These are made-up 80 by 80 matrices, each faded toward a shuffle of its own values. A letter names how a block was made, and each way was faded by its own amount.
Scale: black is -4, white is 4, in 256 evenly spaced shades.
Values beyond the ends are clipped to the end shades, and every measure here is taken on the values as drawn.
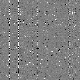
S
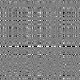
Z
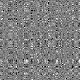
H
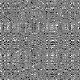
H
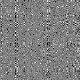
S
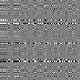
Z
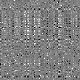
H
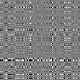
Z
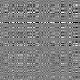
Z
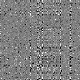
S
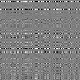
Z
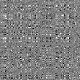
H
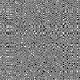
H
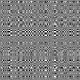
Z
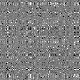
H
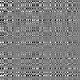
Z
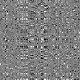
H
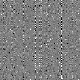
S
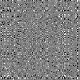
H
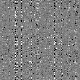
S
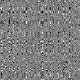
S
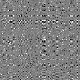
H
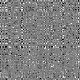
H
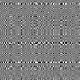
Z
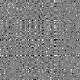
H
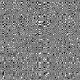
H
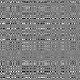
Z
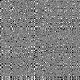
H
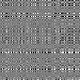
Z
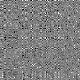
H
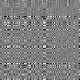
Z
